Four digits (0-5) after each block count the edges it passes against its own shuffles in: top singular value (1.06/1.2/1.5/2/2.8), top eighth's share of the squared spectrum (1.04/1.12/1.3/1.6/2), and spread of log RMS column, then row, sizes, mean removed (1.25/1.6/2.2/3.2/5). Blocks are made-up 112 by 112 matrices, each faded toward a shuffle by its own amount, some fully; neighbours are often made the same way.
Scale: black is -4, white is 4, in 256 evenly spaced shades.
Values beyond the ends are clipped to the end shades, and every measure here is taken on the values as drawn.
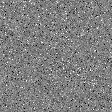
1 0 0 0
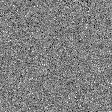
0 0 0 0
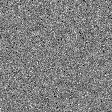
0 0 0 0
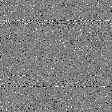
3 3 0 2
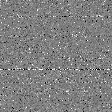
3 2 0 2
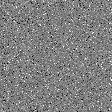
0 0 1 0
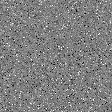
0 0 0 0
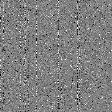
2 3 3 0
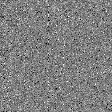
1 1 2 0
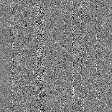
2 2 4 0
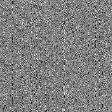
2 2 4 0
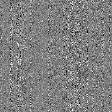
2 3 4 0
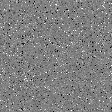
1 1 1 1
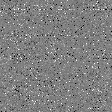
2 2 1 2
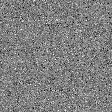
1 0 0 1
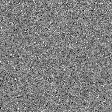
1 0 0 2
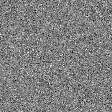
0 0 0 1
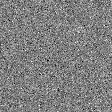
0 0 0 0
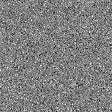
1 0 0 1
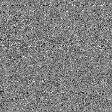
1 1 0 3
